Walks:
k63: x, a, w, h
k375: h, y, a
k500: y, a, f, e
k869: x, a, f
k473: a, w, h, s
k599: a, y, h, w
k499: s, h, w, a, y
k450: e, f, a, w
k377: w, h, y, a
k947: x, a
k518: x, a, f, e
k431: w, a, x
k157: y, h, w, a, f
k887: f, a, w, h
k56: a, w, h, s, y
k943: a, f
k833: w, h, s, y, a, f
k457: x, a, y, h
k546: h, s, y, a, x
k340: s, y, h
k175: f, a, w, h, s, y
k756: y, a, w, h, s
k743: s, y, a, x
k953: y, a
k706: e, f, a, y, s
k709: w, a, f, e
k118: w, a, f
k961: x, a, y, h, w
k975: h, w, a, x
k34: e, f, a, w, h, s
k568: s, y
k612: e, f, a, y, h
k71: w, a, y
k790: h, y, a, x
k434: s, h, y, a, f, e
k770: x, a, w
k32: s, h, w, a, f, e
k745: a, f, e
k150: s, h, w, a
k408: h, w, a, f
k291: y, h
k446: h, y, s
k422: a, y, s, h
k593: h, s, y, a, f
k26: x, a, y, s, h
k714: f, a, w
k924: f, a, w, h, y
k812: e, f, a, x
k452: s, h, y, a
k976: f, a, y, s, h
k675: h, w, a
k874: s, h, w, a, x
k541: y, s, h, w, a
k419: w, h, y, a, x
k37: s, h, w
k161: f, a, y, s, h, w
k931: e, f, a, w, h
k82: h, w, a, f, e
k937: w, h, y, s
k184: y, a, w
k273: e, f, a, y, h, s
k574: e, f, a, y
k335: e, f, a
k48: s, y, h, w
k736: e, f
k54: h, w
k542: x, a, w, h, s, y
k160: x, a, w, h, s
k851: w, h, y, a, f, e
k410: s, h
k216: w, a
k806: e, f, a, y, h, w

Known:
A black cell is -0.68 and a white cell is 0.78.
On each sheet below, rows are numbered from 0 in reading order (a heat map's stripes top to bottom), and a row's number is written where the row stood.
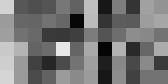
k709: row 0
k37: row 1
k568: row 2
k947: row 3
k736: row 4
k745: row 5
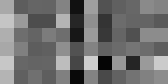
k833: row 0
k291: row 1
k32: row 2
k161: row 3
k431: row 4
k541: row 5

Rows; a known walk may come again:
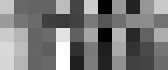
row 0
k431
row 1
k568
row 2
k947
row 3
k457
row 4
k790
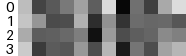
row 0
k216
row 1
k291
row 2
k833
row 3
k71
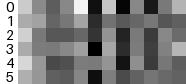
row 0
k975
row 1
k593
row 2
k34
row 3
k874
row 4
k335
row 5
k446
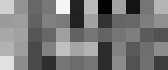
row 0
k63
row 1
k410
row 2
k976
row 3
k943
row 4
k574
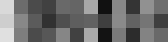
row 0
k450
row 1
k706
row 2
k931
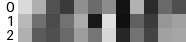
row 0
k812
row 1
k54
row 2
k118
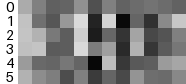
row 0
k161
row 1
k675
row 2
k26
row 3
k869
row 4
k37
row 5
k743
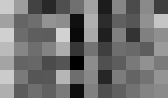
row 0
k736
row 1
k150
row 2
k419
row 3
k422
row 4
k48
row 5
k953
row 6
k541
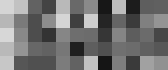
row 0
k518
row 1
k408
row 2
k500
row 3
k434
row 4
k709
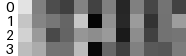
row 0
k806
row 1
k542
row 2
k745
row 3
k546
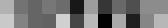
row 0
k32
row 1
k770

